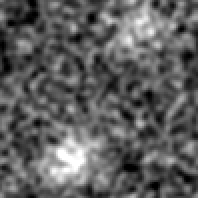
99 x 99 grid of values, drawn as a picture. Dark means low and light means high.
Bumps: two. Lone odd cells: none. Ninth with the lowest average: top left. Ninth with the highest average: bottom middle. Slope: none.
